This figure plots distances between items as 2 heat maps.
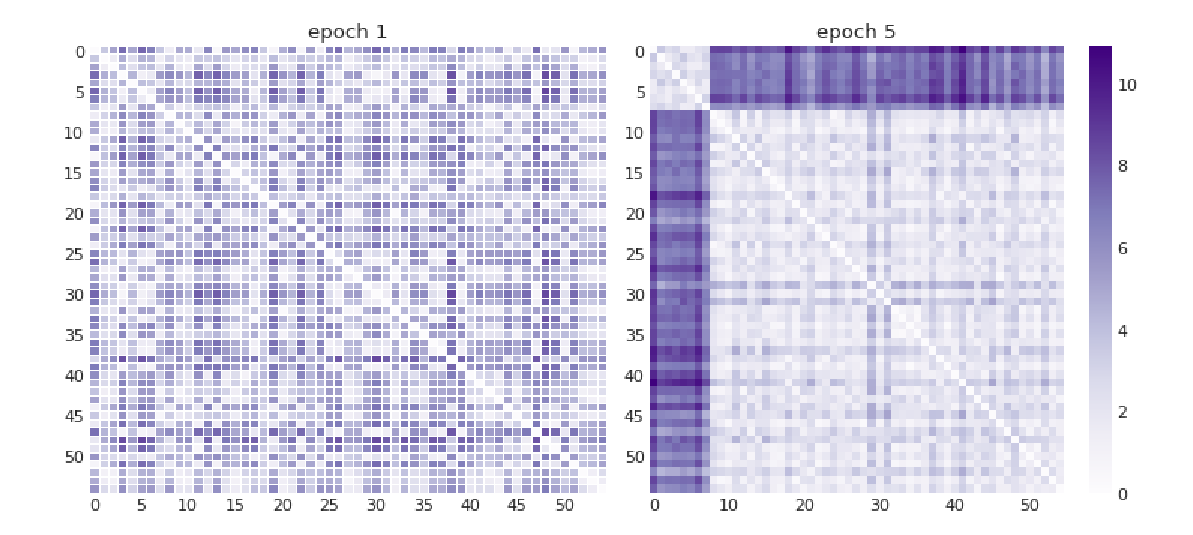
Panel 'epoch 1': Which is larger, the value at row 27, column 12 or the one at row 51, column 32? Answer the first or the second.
the second
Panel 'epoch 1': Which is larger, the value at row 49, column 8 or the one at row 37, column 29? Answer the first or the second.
the first
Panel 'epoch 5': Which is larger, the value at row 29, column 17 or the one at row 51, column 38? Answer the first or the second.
the first
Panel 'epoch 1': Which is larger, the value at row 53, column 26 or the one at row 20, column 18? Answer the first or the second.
the first
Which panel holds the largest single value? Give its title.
epoch 5
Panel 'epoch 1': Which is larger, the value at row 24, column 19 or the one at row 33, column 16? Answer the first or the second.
the second
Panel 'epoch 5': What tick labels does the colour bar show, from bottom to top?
0, 2, 4, 6, 8, 10
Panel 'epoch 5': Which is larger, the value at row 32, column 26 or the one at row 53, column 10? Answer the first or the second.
the first
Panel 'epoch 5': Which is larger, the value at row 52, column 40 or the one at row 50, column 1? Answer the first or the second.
the second
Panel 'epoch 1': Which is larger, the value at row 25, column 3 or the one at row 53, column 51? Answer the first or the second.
the second
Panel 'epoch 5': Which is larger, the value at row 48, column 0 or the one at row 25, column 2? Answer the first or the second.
the first
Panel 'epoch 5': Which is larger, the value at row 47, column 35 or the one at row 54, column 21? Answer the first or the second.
the first
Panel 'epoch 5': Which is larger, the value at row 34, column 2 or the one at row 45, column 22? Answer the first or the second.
the first
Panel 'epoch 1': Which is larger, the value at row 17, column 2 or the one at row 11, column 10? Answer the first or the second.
the second
